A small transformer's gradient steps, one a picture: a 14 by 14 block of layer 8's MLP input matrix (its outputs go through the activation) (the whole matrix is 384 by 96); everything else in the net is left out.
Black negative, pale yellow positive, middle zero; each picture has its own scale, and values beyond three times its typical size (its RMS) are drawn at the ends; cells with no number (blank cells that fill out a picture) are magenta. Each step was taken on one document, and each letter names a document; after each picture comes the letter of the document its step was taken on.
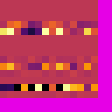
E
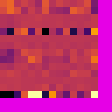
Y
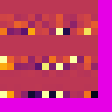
E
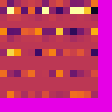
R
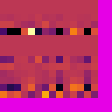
E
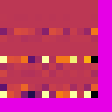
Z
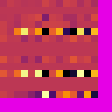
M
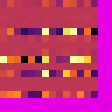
M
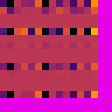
Y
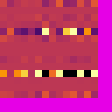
M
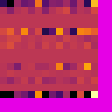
Y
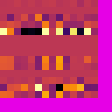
E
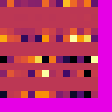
M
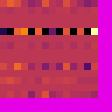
Y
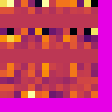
Y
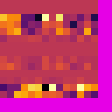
E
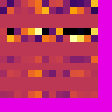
R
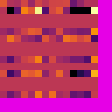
R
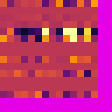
M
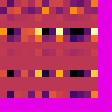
R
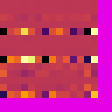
Z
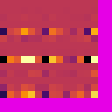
Z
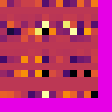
M
